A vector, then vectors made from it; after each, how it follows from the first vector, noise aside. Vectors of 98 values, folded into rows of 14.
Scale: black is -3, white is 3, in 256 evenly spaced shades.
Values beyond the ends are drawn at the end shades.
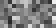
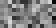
negated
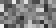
reversed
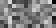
negated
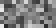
reversed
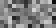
negated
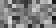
negated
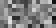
negated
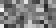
reversed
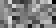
negated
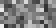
reversed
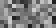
negated
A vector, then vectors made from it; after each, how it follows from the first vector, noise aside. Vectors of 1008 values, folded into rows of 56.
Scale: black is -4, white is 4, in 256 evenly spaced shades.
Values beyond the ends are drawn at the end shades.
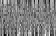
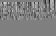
partly zeroed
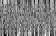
copied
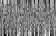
copied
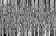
copied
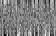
copied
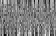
copied
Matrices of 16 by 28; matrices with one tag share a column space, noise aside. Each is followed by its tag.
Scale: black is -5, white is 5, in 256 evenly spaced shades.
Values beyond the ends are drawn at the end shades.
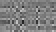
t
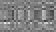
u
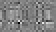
u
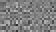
t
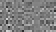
t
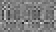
u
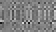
u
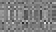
u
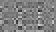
t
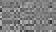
t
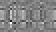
u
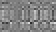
u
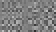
t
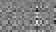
t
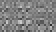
t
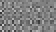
t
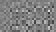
t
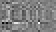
u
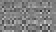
t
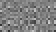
t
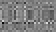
u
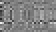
u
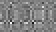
u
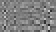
t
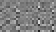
t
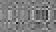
u
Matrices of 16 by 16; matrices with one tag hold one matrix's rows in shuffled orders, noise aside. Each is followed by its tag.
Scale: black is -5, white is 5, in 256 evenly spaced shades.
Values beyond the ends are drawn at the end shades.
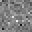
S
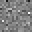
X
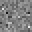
X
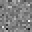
X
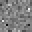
X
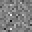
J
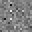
J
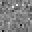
S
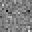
X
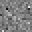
X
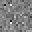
J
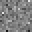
X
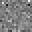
X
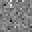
J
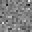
X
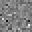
X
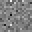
J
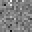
J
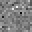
S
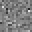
X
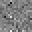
J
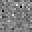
S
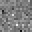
S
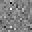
J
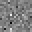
J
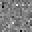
S
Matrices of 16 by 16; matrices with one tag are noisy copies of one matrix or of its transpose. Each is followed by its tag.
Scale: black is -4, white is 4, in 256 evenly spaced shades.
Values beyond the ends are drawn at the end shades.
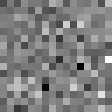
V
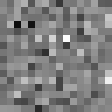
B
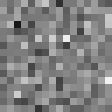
B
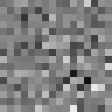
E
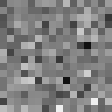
V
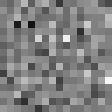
B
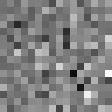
E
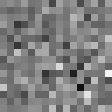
E
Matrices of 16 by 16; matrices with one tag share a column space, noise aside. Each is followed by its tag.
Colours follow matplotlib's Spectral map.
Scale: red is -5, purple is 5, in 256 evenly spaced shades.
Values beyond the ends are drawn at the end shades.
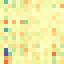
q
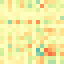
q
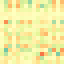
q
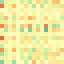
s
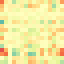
q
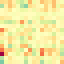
q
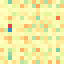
s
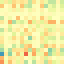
q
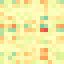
s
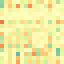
q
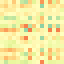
s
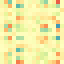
s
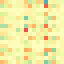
s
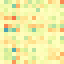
s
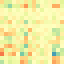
q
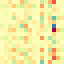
s
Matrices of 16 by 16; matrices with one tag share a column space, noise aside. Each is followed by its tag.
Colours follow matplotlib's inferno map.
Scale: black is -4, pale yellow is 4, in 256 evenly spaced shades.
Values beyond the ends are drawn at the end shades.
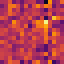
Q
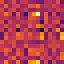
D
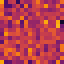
Q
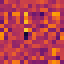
D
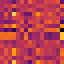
D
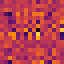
D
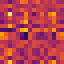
D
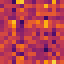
Q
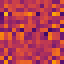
D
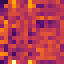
Q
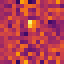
Q
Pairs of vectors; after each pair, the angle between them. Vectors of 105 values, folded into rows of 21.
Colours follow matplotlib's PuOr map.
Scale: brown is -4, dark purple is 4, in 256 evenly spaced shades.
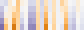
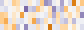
orthogonal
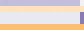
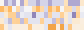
partly aligned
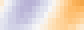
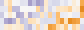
partly aligned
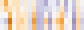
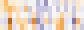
nearly parallel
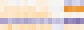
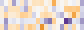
partly aligned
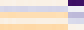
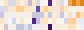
partly opposed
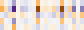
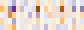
nearly parallel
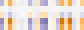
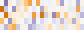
orthogonal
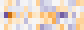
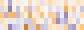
partly aligned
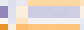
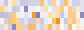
orthogonal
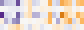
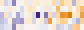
partly aligned
